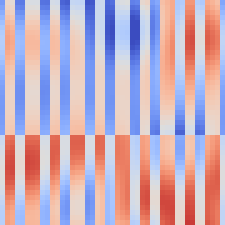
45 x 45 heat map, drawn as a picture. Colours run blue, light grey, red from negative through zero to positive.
Stripes: upright, repeating 10 times. Ninth with the lowest average: top middle. Seam: horizontal, 60% of the way down, the bottom part higher. Ninth with the highest average: bottom right.
